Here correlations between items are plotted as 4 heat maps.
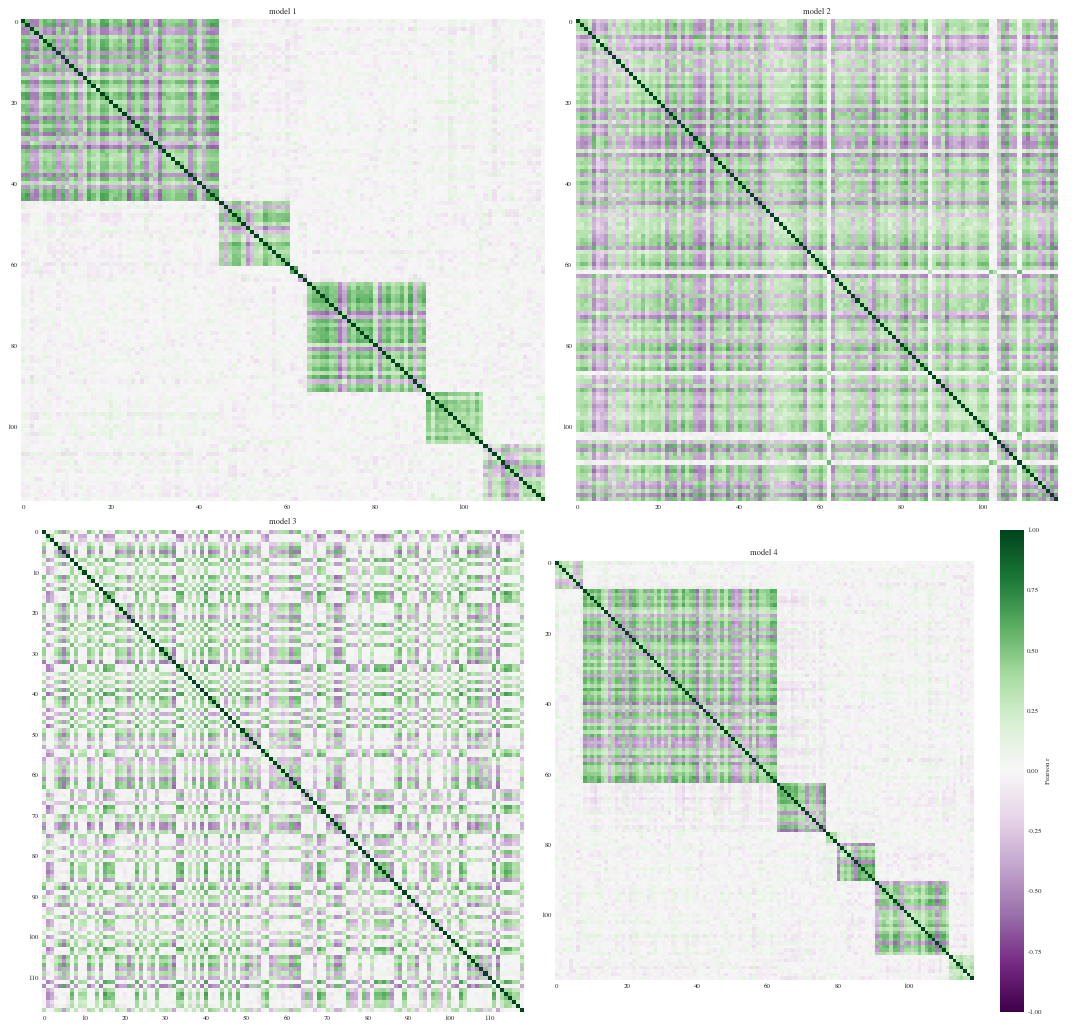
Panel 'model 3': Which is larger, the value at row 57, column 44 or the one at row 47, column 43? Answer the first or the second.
the second
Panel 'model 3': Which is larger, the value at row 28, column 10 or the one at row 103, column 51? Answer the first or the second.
the first
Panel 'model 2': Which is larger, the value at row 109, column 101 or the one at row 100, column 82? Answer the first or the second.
the second
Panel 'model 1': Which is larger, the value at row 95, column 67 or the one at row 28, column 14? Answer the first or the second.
the first
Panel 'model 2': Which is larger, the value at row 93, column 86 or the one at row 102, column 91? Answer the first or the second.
the first
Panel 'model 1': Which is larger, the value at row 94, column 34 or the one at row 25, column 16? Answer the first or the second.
the second
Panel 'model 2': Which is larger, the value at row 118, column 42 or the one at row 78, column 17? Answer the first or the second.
the first
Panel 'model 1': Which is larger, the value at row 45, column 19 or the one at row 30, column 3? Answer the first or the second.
the second
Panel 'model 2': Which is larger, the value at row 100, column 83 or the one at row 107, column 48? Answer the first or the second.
the second
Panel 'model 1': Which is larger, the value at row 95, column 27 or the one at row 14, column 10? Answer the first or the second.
the first
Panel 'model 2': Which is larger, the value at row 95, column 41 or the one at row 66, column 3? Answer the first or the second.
the first
